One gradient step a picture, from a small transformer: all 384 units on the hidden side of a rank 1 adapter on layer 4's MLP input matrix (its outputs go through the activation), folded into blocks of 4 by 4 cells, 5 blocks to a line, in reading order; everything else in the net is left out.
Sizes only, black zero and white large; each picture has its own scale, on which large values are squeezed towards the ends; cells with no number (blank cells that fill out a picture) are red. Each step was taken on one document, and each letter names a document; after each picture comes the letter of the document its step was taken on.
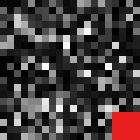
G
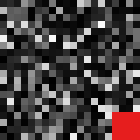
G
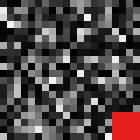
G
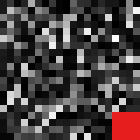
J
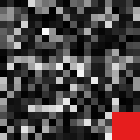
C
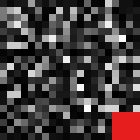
J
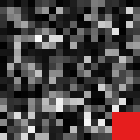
C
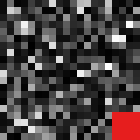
J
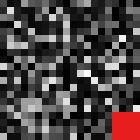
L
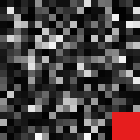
C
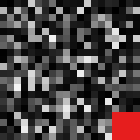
G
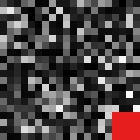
G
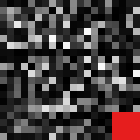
L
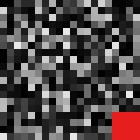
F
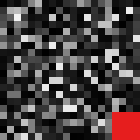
C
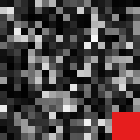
F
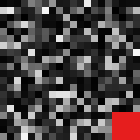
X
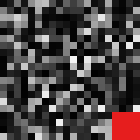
F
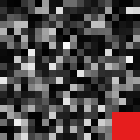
X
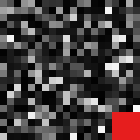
J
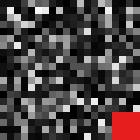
L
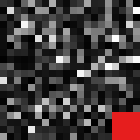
J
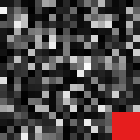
X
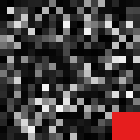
G
